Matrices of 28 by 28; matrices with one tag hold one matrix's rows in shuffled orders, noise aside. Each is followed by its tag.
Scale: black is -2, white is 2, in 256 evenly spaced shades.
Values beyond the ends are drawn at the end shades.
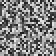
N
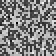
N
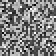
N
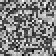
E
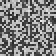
N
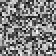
E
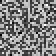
N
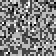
N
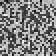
N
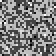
E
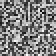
N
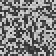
E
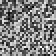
N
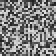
N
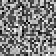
N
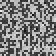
N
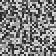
N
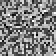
E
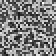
E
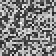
E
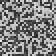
E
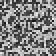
E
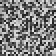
N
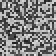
E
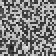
N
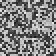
E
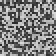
E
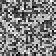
E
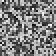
E
